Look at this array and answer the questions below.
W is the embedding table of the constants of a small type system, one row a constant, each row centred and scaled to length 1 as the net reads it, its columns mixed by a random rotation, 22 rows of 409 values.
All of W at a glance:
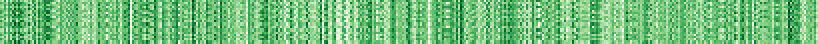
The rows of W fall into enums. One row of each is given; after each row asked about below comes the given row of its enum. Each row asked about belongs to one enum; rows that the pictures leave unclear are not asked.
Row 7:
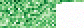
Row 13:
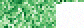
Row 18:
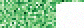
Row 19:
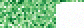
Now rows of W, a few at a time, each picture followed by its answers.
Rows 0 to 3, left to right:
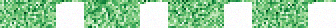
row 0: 18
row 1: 13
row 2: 7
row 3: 18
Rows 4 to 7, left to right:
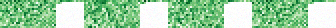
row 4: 7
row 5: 13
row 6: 19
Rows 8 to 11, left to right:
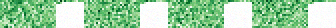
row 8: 13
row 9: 18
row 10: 19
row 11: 7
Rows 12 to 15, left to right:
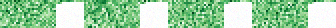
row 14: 18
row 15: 18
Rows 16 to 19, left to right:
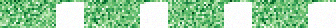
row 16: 7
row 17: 19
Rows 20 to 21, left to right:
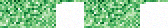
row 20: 7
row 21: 7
